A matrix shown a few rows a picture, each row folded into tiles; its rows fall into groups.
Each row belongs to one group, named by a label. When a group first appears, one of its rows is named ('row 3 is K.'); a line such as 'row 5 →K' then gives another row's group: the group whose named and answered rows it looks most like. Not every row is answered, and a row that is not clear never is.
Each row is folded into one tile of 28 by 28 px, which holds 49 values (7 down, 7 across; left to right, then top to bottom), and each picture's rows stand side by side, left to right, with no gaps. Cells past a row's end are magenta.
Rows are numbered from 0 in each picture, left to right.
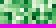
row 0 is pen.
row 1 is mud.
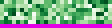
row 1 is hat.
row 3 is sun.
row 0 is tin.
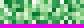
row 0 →sun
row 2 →tin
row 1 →mud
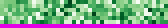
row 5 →mud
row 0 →pen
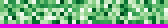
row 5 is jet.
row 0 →tin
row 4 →tin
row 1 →tin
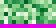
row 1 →hat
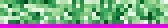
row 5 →hat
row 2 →mud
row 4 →tin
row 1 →pen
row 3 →mud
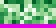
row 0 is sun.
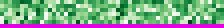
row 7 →mud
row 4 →tin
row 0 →pen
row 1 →tin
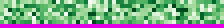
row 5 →tin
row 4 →sun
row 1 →jet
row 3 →mud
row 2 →jet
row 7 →sun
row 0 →mud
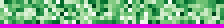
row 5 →hat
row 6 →sun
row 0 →sun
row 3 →sun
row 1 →tin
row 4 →tin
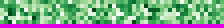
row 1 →pen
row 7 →jet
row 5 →hat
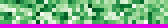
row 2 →pen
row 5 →hat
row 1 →tin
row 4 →jet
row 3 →hat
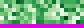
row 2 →pen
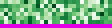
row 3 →mud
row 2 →sun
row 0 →jet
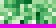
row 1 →hat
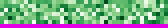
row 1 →sun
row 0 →jet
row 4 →pen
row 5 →mud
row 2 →jet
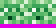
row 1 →jet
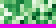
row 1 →mud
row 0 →pen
